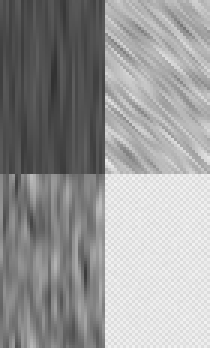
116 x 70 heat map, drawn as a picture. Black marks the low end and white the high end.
The table splits into 2 rows of 2 panels. Panel 1,1: low, streaked downward, faint in contrast. Panel 1,2: high, slanting down to the right. Panel 2,1: middling, streaked downward. Panel 2,2: very high, checkered, faint in contrast.
